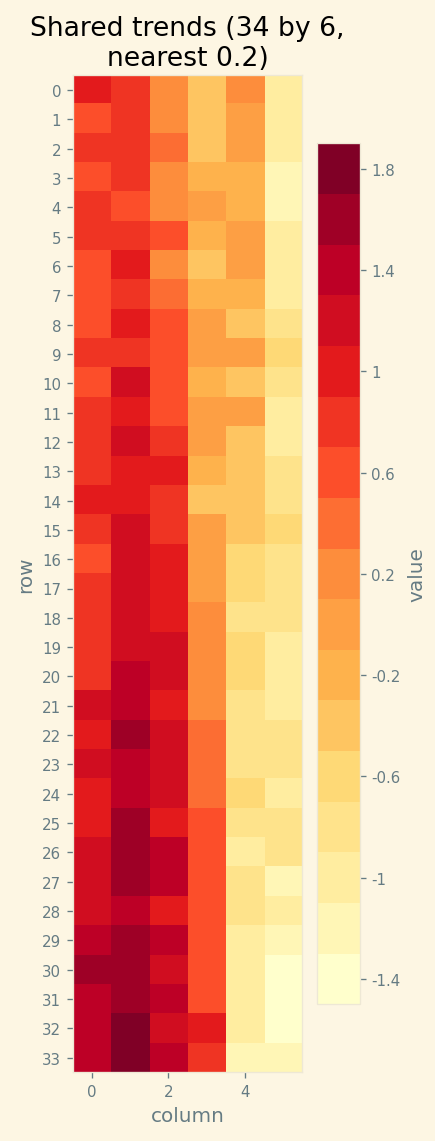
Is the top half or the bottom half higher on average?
bottom
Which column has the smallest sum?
5
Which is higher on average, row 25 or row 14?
row 25
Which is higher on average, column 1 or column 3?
column 1
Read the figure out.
Title: Shared trends (34 by 6, nearest 0.2)
x-axis: column, ticks 0 2 4
y-axis: row, ticks 0 1 2 3 4 5 6 7 8 9 10 11 12 13 14 15 16 17 18 19 20 21 22 23 24 25 26 27 28 29 30 31 32 33 (0 at the top)
Colour bar: value, ticks -1.4 -1 -0.6 -0.2 0.2 0.6 1 1.4 1.8
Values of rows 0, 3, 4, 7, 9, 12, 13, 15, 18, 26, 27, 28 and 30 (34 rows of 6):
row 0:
1 0.8 0.2 -0.4 0.2 -1
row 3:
0.6 0.8 0.2 -0.2 -0.2 -1.2
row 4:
0.8 0.6 0.2 0 -0.2 -1.2
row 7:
0.6 0.8 0.4 -0.2 -0.2 -1
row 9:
0.8 0.8 0.6 0 0 -0.6
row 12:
0.8 1.2 0.8 0 -0.4 -1
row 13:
0.8 1 1 -0.2 -0.4 -0.8
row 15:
0.8 1.2 0.8 0 -0.4 -0.6
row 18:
0.8 1.2 1 0.2 -0.8 -0.8
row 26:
1.2 1.6 1.4 0.6 -1 -0.8
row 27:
1.2 1.6 1.4 0.6 -0.8 -1.2
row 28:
1.2 1.4 1 0.6 -0.8 -1
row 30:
1.6 1.6 1.2 0.6 -1 -1.4
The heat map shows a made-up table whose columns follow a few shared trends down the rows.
